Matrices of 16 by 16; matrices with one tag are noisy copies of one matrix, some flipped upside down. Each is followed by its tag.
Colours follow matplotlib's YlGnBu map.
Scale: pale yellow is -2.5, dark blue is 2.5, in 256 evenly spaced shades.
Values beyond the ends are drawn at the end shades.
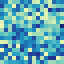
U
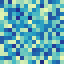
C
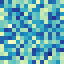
C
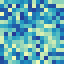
U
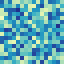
C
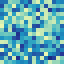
U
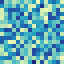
C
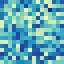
U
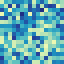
U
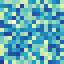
C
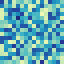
C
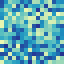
U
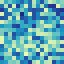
U
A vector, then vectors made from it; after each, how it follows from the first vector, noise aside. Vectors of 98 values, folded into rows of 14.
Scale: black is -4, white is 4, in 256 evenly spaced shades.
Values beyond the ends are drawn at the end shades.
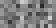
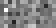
reversed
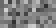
reversed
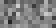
wrapped around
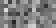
reversed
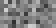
reversed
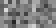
reversed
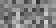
wrapped around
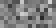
wrapped around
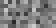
reversed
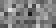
wrapped around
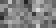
wrapped around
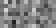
reversed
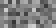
reversed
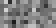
reversed
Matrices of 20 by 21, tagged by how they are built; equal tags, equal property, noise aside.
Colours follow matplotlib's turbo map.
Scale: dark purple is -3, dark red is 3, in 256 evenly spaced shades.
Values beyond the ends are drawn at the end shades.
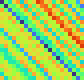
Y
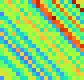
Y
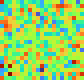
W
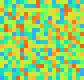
W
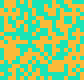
W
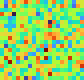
W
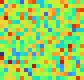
W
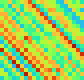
Y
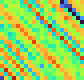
Y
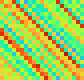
Y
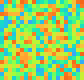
W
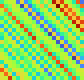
Y
